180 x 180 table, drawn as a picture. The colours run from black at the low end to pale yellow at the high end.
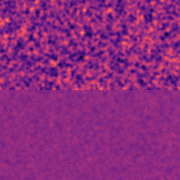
Stripes: none. Mirror symmetry: none. Seam: horizontal, 50% of the way down, the bottom part calmer. Histogram: heavy tails on both sides. Slope: none. Odd rows or columns: none. Grain: blotchy.
